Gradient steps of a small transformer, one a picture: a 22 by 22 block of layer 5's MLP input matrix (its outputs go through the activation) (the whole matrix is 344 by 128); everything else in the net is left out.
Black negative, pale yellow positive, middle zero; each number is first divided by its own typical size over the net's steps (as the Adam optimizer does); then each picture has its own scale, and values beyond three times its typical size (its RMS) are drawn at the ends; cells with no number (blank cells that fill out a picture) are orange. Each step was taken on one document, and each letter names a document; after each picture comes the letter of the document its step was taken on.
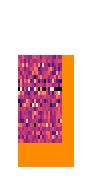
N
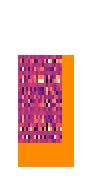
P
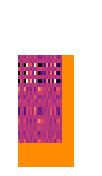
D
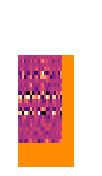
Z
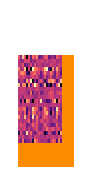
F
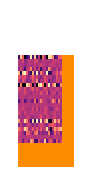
F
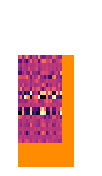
Z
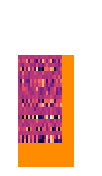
P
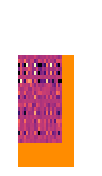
D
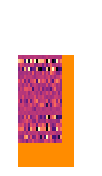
P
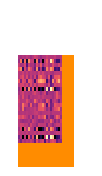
P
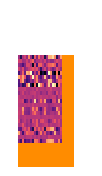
F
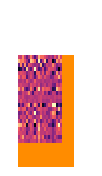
N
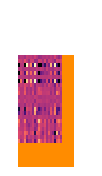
D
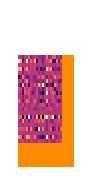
P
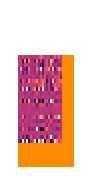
P
